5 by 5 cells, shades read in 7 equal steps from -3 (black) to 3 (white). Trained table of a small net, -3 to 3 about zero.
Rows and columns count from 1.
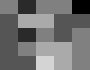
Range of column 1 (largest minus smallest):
1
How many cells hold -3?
1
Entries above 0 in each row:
0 2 0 2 2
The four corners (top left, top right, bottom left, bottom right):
0 -3 -1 0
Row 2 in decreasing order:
1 1 -1 -1 -1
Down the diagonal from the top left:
0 1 0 1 0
